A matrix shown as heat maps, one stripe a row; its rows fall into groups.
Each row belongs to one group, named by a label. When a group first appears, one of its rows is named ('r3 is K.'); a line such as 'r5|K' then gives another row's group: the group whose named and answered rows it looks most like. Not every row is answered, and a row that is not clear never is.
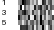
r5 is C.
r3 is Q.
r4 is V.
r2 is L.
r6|Q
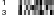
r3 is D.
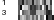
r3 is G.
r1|Q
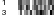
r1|V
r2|V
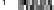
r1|Q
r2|C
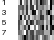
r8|Q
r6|D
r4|D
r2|C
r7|C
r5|C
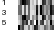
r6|V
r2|D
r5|C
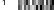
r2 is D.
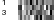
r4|L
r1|C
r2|D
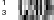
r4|Q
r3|L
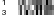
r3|L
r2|L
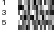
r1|V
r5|G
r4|Q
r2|V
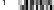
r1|C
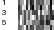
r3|V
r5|G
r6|C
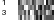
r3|V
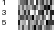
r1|C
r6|G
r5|D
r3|D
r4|Q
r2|G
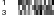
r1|V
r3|L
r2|G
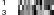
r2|G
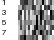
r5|L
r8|Q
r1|Q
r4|D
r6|V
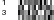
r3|V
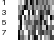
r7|G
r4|D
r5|L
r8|V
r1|C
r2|Q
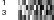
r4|V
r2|C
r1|G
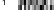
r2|D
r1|Q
